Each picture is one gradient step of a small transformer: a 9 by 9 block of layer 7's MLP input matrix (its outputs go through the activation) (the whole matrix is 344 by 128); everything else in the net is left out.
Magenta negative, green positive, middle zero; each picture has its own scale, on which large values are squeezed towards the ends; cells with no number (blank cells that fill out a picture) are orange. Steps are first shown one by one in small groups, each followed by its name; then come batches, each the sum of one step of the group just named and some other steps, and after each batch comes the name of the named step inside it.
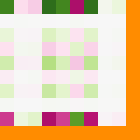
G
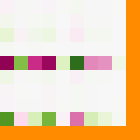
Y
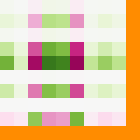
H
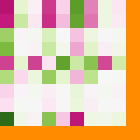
Y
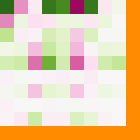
H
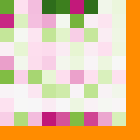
G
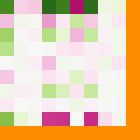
G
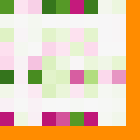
G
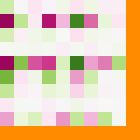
Y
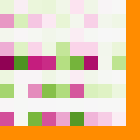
H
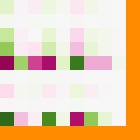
Y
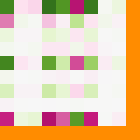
G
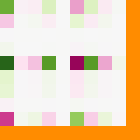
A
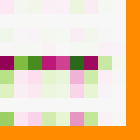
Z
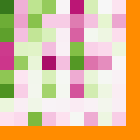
A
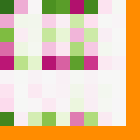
A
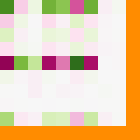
Z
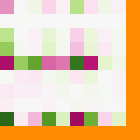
Z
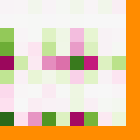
Z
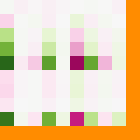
A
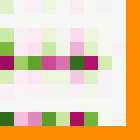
Z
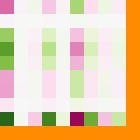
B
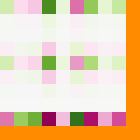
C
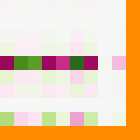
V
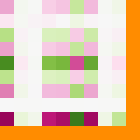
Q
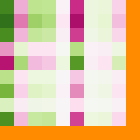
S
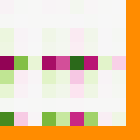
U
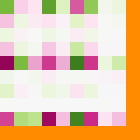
C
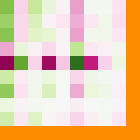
S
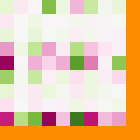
C
